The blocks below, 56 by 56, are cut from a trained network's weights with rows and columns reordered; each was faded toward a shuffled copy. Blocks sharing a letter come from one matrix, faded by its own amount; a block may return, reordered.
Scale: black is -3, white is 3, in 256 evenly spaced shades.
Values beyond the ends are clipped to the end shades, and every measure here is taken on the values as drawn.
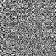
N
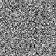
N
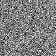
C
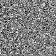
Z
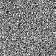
C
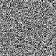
N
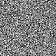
C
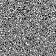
Z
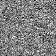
Z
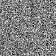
C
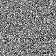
Z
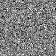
Z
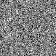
Z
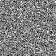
Z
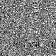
C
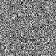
N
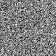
C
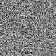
N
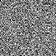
C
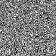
Z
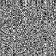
N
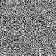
N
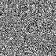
C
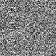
N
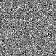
C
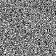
C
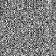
N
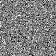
Z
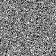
Z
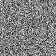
C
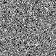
Z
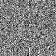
C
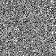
C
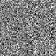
N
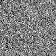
C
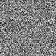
N
